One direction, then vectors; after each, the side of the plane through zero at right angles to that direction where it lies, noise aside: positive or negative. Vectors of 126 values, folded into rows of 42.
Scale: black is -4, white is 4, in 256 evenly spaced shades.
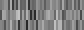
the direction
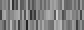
positive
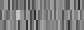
positive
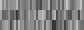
negative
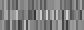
positive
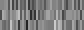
positive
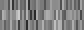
positive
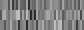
positive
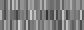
negative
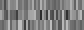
negative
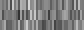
negative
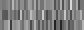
negative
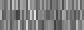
negative
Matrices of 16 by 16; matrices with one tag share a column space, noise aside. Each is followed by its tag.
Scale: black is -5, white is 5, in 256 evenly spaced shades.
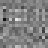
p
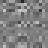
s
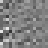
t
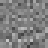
t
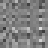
t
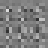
p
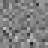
t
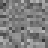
t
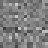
t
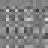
p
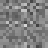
s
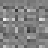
p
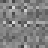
s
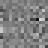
p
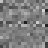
s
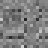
p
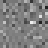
s
